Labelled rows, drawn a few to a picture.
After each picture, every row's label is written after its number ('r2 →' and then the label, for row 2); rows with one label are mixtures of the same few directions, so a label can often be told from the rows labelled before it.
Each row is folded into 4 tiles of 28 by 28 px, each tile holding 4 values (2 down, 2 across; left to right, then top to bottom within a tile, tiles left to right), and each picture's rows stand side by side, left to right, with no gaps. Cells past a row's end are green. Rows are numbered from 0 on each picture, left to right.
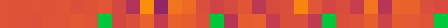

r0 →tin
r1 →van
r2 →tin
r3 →van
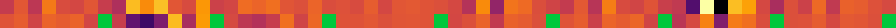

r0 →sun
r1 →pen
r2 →pen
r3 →van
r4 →van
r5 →sun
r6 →van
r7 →van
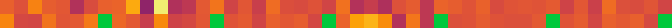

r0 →tin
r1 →van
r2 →sun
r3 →pen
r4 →sun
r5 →sun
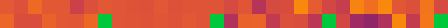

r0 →tin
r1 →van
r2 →tin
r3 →pen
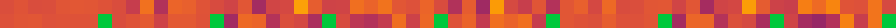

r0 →tin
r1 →van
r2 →tin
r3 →pen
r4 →sun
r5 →van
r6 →tin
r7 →pen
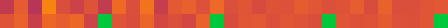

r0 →sun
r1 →sun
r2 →tin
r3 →van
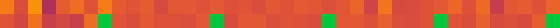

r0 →sun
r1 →sun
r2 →tin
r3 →van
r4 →sun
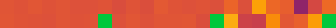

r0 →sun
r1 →sun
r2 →tin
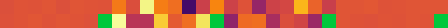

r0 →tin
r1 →tin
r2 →tin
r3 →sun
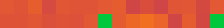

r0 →sun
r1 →pen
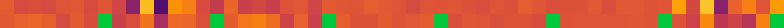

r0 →pen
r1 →van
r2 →pen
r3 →tin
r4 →tin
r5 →van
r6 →sun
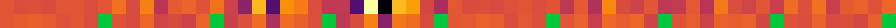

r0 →pen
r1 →sun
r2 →van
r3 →van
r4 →pen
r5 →sun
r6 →sun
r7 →sun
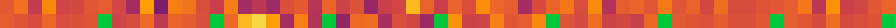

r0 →van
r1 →van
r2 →pen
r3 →tin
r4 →tin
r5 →sun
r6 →van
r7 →van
